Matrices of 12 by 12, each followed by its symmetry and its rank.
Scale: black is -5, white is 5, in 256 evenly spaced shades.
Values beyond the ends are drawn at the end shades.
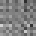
antisymmetric, rank two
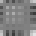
symmetric, rank one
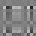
neither, rank one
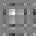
symmetric, rank one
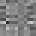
neither, rank two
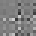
antisymmetric, rank two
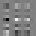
neither, rank one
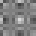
symmetric, rank one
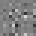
antisymmetric, rank two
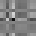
neither, rank one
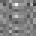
neither, rank two
